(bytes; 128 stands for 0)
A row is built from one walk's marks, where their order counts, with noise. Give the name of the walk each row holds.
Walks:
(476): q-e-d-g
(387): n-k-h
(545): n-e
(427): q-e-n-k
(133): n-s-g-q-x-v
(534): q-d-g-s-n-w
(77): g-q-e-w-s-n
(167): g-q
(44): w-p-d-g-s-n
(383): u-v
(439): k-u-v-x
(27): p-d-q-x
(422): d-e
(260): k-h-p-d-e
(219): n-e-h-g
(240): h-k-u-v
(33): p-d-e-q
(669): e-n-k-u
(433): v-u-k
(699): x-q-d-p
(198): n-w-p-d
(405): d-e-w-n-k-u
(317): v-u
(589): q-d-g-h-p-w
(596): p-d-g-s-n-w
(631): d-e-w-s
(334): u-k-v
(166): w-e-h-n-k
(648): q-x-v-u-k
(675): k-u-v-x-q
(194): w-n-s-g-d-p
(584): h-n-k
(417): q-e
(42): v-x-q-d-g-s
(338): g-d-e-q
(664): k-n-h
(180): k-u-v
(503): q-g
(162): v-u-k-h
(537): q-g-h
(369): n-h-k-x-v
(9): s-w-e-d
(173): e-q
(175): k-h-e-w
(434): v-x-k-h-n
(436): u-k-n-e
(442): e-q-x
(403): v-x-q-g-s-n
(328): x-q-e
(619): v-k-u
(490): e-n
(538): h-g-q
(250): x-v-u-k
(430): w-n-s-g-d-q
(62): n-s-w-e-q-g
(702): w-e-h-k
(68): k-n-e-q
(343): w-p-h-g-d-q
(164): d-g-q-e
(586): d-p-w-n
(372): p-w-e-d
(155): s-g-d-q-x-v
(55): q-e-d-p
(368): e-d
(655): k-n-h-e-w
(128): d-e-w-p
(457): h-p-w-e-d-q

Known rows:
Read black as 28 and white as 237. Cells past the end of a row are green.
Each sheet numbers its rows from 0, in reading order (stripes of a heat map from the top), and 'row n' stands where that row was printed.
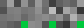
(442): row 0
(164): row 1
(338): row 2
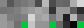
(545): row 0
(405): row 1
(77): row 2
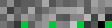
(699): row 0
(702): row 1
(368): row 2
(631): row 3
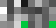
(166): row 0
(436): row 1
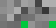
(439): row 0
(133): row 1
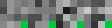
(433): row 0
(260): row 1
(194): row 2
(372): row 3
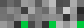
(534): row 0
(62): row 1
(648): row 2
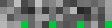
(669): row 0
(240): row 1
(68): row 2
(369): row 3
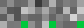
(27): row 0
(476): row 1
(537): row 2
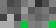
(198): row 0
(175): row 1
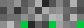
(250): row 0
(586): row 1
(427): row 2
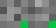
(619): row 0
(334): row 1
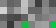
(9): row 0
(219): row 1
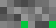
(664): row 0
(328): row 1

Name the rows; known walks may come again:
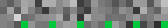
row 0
(503)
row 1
(133)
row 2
(584)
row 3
(422)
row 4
(534)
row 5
(62)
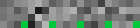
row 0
(167)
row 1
(194)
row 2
(180)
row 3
(33)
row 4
(317)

